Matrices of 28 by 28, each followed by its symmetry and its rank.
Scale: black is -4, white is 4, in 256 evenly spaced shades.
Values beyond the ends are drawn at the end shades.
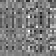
neither, rank three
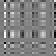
neither, rank one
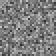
symmetric, full rank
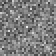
symmetric, full rank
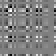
symmetric, rank one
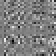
neither, rank three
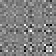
symmetric, rank three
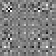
symmetric, rank two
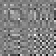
symmetric, rank three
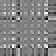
symmetric, rank two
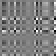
neither, rank one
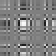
symmetric, rank one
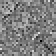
symmetric, full rank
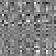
neither, rank three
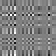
neither, rank one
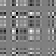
symmetric, rank one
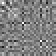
symmetric, rank three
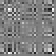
symmetric, rank two
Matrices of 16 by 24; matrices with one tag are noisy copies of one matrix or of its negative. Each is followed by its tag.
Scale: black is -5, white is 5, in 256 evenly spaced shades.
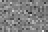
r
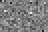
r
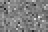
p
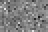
p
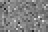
p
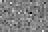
r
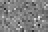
p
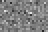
r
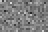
r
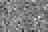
p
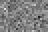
p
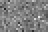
p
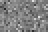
p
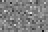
r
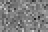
p
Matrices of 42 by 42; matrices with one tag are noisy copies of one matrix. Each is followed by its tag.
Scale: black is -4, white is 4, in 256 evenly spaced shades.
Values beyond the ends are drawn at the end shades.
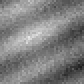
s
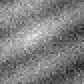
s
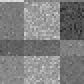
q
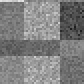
q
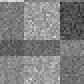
q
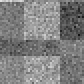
q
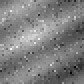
s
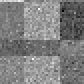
q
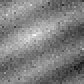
s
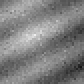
s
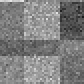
q
